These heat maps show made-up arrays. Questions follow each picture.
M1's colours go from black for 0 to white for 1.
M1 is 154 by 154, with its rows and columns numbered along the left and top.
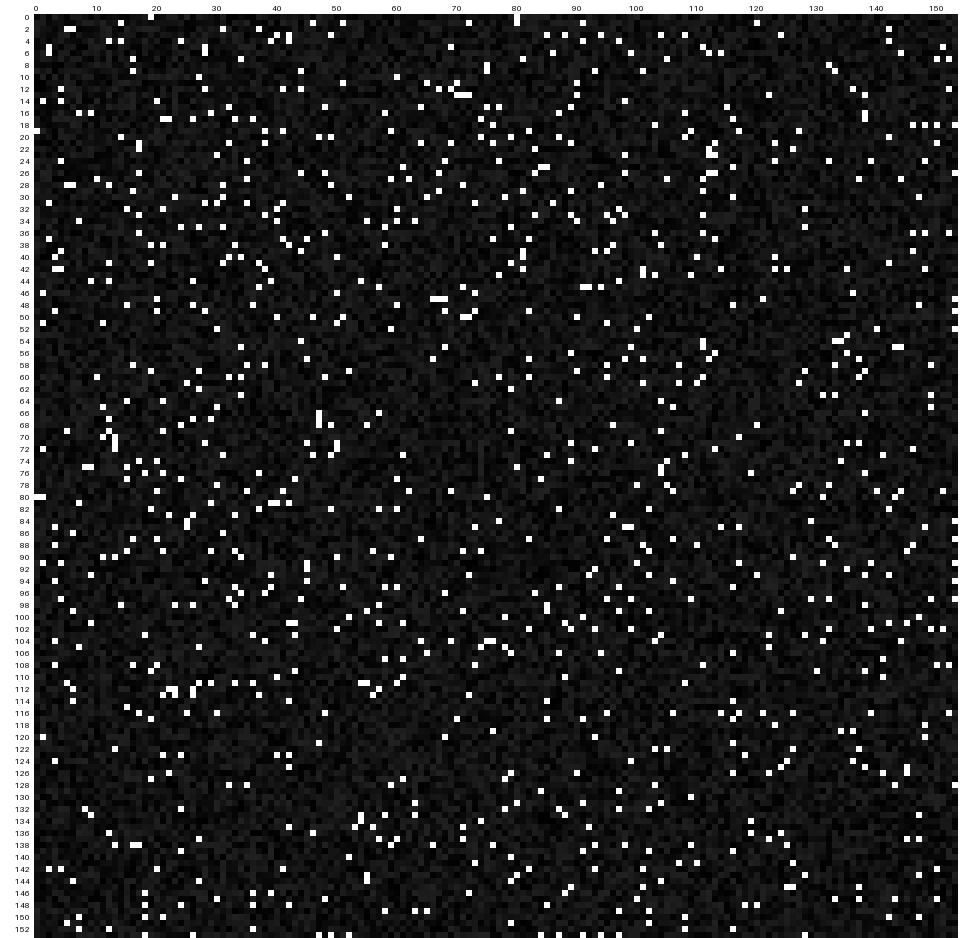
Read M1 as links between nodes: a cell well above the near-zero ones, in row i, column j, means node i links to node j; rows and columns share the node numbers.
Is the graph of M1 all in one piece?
yes
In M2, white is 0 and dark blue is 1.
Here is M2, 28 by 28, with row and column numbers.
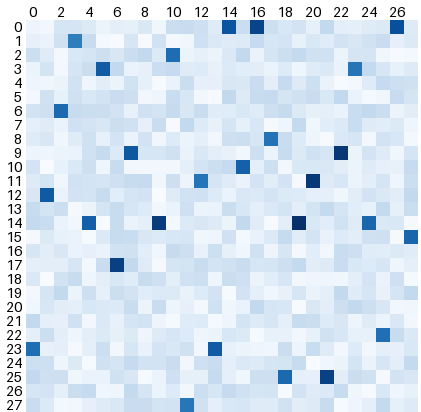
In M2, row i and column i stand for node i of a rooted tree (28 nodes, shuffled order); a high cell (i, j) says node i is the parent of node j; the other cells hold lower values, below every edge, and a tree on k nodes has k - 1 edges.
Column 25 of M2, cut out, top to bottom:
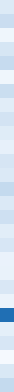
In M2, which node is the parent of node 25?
22
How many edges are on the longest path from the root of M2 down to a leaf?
17
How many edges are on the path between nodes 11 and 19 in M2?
7
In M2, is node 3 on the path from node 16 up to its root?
yes
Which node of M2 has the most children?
14
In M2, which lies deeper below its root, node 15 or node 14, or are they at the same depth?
node 14
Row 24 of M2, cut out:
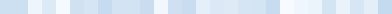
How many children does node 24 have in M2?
0
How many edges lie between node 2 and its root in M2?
3
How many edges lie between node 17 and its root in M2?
1
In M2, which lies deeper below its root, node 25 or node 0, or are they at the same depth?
node 25
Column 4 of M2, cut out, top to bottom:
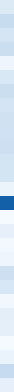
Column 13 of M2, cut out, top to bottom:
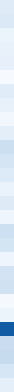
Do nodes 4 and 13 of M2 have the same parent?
no
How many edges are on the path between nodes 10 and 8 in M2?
4
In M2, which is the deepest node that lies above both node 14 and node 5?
3
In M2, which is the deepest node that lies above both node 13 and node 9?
23
